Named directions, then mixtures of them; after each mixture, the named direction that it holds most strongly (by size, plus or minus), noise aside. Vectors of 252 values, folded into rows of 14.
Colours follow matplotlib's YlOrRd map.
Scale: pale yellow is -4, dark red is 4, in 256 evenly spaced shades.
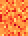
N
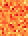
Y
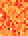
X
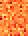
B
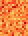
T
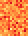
X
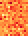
B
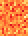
Y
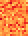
B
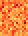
T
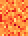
N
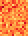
T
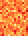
N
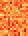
X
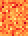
T
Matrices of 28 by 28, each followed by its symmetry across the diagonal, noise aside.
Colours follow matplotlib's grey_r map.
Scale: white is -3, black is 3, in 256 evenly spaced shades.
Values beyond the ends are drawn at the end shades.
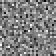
antisymmetric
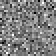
antisymmetric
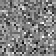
antisymmetric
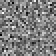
antisymmetric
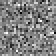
neither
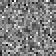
neither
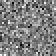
neither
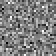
antisymmetric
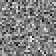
neither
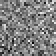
antisymmetric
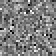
antisymmetric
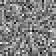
antisymmetric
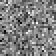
neither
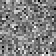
neither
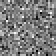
neither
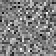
neither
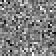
antisymmetric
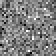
neither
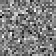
neither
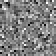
antisymmetric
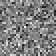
antisymmetric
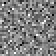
antisymmetric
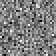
neither
